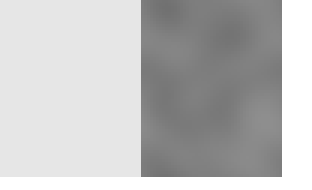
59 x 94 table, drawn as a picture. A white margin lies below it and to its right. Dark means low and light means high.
It is made of 1 by 2 panels. Panel 1,1: very high, flat. Panel 1,2: middling, smooth, faint in contrast.
